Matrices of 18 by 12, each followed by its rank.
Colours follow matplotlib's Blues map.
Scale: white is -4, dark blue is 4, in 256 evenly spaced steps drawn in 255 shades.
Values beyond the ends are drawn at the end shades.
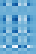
one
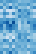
two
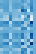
two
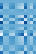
one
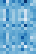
two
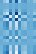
one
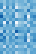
two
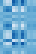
one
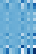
one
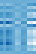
one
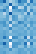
two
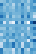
two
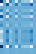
one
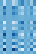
one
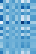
one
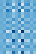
one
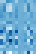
two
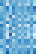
two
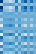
one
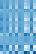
one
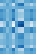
one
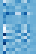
two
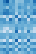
two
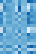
two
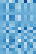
two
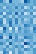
two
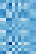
two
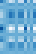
one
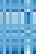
one
